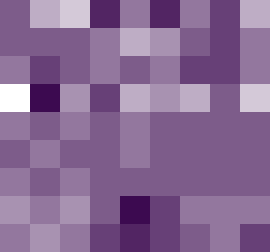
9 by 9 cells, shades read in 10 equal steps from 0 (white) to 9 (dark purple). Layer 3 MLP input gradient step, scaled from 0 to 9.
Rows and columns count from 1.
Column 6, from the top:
8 4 5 4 6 6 6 7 7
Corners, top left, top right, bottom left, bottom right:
6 3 5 7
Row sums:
47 48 53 38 51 52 52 50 54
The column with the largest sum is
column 4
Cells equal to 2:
2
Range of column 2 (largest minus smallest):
6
